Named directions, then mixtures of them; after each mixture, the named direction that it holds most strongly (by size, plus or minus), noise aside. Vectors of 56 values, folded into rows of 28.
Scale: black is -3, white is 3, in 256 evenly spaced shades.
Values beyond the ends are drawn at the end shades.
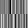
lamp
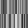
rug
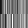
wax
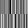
lamp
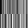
wax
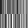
wax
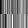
wax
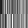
wax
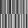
lamp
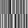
lamp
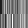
wax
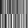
wax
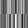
rug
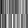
wax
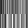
wax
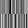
lamp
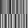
lamp
